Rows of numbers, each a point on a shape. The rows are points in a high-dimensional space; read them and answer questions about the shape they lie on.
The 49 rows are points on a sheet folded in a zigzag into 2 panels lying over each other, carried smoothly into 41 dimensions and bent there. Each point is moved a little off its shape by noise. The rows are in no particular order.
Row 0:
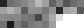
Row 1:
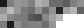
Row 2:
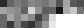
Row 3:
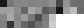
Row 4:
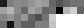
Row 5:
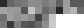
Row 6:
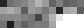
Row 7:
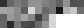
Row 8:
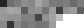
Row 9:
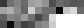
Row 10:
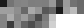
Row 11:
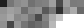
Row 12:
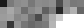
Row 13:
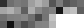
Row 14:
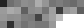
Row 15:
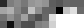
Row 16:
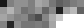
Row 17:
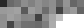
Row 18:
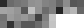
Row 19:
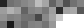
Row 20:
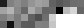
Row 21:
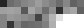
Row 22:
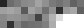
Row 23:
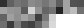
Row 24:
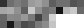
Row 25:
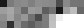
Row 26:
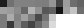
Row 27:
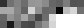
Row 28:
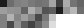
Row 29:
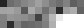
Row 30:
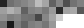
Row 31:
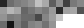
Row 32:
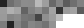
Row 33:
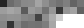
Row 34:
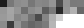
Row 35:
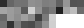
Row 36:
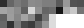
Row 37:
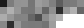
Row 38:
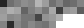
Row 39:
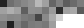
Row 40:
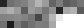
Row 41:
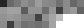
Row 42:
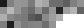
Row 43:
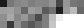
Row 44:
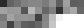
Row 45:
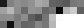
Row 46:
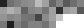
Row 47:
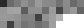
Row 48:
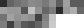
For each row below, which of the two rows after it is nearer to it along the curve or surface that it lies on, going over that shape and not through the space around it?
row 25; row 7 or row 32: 7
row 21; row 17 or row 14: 17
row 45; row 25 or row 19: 25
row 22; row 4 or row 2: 2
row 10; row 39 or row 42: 42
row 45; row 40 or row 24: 24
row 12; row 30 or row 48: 48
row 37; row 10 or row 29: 10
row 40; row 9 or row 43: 9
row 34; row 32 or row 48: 48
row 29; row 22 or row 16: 22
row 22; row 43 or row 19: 19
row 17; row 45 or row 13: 13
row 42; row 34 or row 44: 34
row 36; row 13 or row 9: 9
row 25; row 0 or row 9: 9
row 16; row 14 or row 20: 20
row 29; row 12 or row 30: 30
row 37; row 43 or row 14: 43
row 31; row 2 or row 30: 30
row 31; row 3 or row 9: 9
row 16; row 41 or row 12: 12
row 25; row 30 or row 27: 27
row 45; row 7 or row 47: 7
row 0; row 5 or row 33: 33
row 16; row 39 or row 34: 34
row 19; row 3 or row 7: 7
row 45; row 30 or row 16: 16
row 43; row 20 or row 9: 20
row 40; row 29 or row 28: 29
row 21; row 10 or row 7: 7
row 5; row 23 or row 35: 35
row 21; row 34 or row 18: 18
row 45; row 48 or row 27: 27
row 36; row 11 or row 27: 27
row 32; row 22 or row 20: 22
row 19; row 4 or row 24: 24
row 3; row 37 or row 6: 37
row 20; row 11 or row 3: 3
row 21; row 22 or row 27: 22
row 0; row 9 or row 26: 9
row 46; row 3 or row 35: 35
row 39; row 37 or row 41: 41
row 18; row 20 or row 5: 5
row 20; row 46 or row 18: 18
